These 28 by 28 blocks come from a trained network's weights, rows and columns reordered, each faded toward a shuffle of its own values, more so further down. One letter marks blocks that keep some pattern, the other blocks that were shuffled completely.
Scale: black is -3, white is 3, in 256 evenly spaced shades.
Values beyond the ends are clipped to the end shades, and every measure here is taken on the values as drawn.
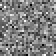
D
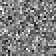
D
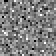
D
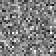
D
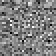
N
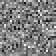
N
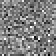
N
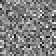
N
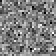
D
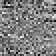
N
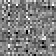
N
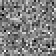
N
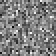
D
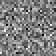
N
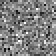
D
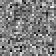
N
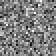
D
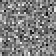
D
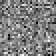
N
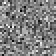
D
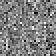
N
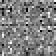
N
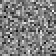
D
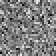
D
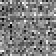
N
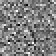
N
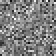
N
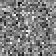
D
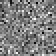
D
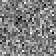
D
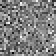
N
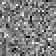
D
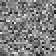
N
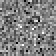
D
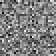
N
